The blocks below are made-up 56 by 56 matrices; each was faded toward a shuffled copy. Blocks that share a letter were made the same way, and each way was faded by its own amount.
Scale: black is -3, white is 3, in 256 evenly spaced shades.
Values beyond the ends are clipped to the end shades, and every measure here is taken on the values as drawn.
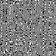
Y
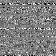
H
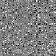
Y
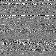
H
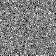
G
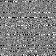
H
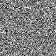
G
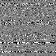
H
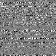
H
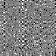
Y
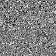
G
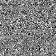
G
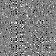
Y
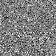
G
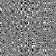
Y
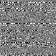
H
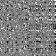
Y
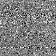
G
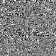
G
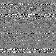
H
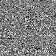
G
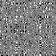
Y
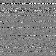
H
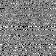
H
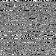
H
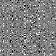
Y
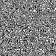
G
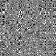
Y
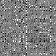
Y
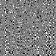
Y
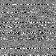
H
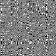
Y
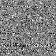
G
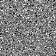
G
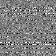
H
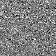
G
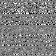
H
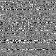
H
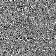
G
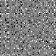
Y
